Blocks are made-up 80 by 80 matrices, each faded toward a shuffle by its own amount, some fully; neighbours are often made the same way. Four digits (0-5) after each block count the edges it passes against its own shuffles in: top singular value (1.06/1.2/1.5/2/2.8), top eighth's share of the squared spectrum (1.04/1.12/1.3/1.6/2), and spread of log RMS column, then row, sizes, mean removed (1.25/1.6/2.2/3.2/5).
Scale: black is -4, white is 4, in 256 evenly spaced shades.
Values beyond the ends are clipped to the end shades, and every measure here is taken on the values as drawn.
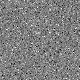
2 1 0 0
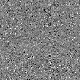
3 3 1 1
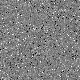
2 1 0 0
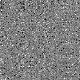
3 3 1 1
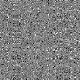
4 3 2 1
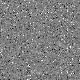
2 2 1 0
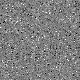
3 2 1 0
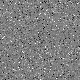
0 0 0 0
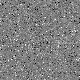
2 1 0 0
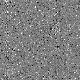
3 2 1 0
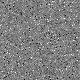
1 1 0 0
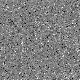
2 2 0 0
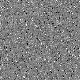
3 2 1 0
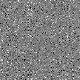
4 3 2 2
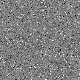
1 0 0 0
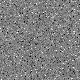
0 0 0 0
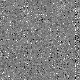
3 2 2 0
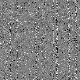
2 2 3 0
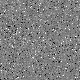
0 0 0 0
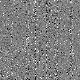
2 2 3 0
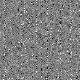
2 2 3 0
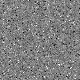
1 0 0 0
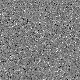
0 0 0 0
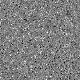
2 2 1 0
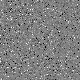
2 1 0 0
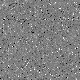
2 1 0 0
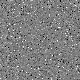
1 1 0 0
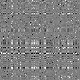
5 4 2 3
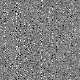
1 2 3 0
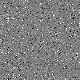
2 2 0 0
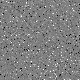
0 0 0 0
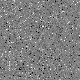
2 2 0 0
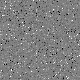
1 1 0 0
